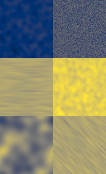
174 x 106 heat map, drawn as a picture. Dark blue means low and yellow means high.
It is made of 3 by 2 panels. Panel 1,1: very low, blotchy, faint in contrast. Panel 1,2: low, fine-grained. Panel 2,1: high, streaked across, faint in contrast. Panel 2,2: very high, blotchy, faint in contrast. Panel 3,1: middling, smooth, strong in contrast. Panel 3,2: high, slanting down to the right, faint in contrast.
